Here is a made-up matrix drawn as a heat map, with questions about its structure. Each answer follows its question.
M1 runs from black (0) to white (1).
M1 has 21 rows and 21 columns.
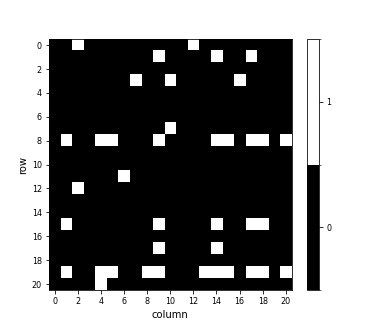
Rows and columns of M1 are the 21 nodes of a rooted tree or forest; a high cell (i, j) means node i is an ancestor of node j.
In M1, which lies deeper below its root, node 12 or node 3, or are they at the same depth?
node 12
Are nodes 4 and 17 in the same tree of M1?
yes
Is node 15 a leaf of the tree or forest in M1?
no
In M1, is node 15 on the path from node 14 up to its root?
yes
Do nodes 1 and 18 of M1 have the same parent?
yes
